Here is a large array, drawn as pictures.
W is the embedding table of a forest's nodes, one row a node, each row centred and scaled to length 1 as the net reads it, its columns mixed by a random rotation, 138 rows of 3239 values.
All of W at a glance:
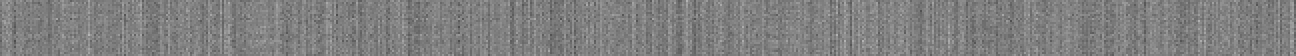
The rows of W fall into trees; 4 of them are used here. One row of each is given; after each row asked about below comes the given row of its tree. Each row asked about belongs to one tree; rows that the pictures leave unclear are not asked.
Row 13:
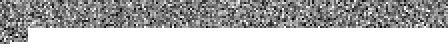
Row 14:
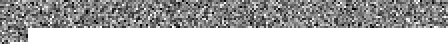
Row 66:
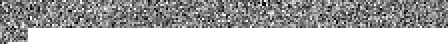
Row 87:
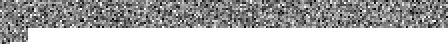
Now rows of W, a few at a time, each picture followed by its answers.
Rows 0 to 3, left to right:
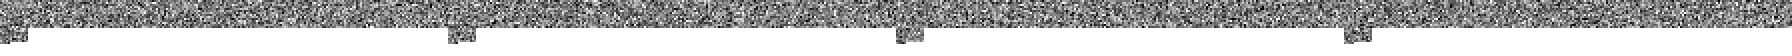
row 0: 87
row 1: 87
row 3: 87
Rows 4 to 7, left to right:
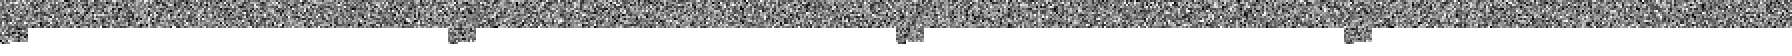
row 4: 14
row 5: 66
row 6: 66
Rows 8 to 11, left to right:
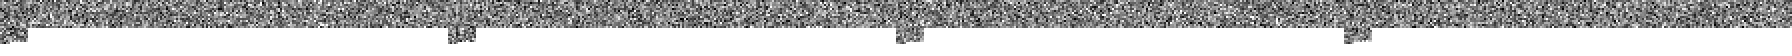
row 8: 66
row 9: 87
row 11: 66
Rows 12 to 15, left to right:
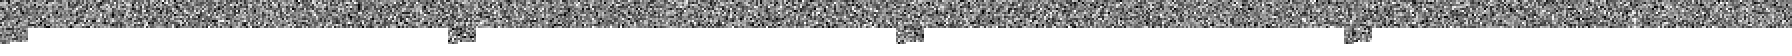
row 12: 66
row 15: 87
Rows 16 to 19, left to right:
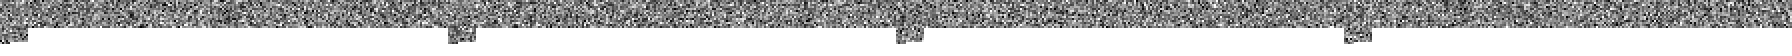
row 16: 14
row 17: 87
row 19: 13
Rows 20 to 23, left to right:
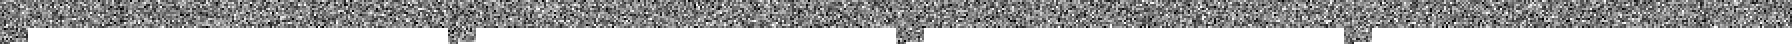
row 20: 13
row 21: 66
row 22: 87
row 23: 87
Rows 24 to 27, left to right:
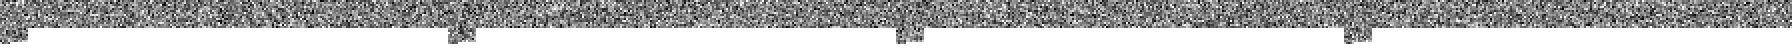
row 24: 14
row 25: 66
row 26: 66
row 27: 66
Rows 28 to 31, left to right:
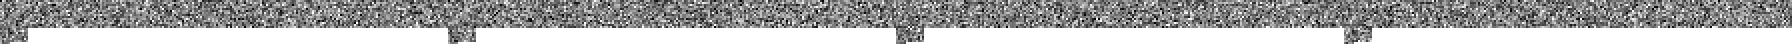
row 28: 87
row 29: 87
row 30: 87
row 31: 87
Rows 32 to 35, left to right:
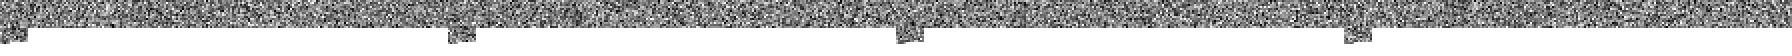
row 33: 14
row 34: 87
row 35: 13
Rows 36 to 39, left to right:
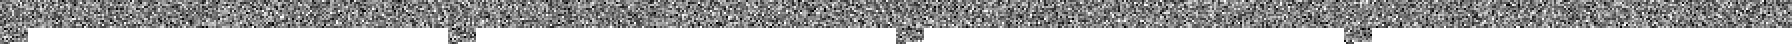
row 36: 13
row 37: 13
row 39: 14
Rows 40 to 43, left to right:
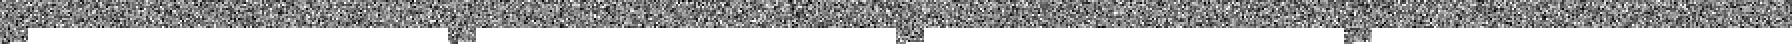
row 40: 87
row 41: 66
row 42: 13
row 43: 66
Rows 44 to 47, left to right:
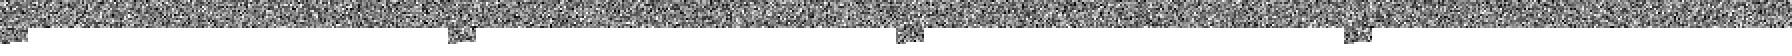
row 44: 66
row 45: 87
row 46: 14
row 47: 87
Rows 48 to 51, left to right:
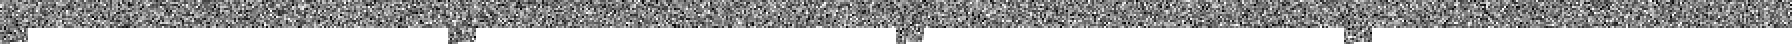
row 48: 87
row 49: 87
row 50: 66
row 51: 13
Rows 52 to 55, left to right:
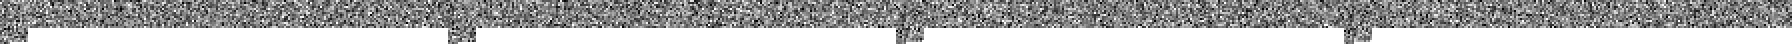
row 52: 13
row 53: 13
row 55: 66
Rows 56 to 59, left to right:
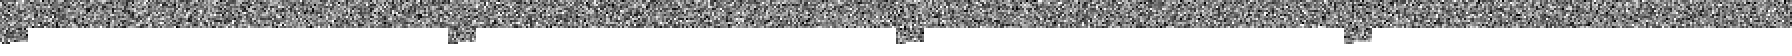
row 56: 14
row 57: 87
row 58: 13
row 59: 66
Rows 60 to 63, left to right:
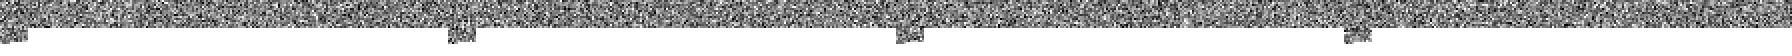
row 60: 66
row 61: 13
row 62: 87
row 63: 66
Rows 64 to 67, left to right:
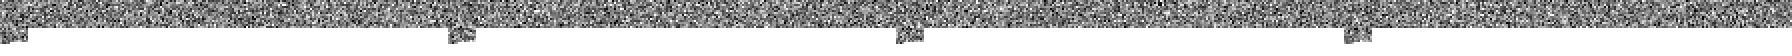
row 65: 66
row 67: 66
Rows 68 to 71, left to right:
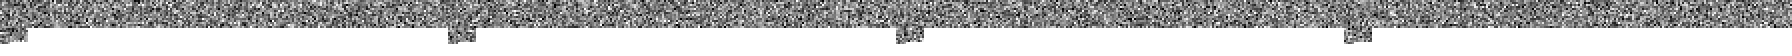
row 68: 66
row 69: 87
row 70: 87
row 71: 13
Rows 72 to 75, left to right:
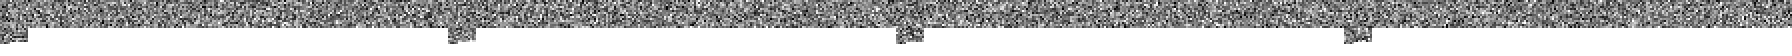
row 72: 13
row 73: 66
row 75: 87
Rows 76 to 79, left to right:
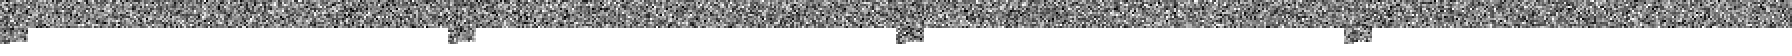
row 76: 66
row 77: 66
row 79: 87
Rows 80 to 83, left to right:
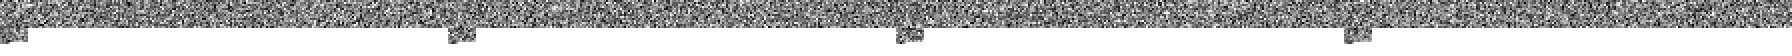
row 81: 66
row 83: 66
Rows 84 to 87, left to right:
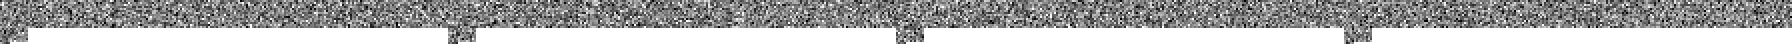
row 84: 66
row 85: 87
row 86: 14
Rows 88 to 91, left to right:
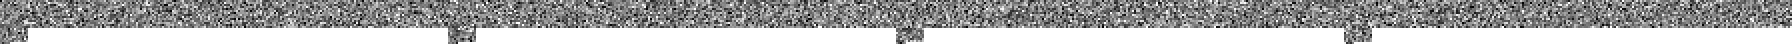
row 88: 87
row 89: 87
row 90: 66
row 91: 14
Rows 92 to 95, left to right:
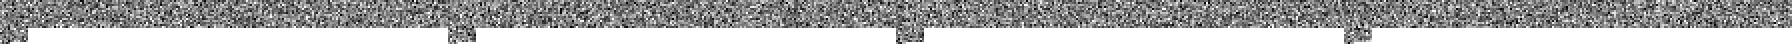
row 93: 14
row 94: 13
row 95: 66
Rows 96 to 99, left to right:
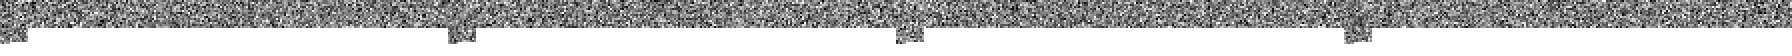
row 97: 87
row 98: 13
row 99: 87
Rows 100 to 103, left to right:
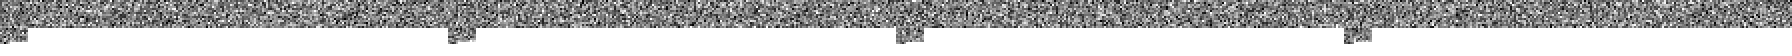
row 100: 66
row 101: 66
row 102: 66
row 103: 66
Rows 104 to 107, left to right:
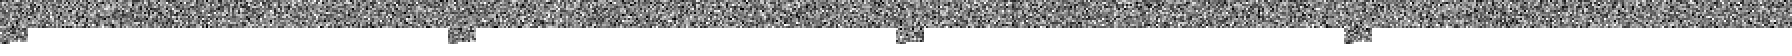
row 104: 66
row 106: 13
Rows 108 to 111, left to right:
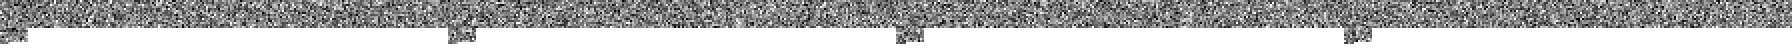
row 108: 66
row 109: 87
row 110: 87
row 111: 87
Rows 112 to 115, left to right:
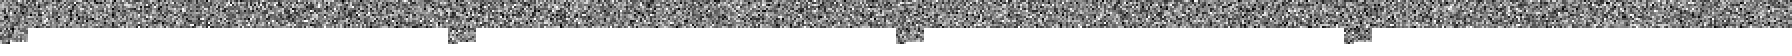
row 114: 66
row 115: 66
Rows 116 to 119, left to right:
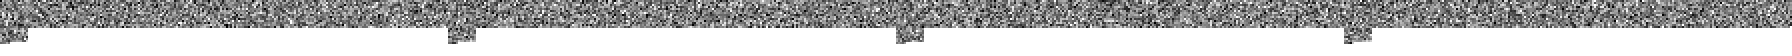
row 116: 87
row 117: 66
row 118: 87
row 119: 66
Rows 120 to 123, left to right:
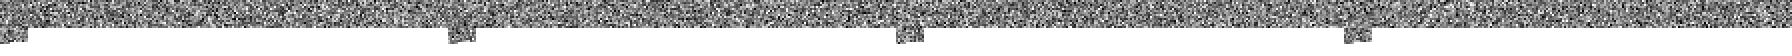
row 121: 87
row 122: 14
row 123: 66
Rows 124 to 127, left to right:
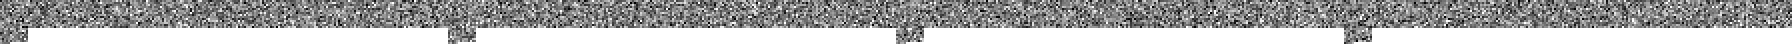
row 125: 13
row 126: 87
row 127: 87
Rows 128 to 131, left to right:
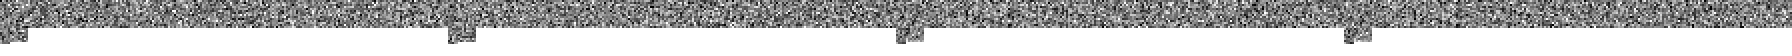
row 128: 87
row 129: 13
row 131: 66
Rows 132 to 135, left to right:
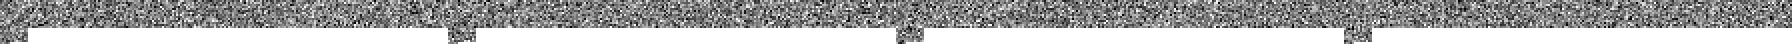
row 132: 87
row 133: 87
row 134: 66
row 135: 13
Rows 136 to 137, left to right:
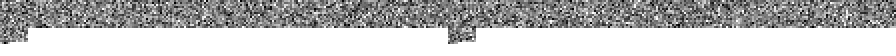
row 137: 87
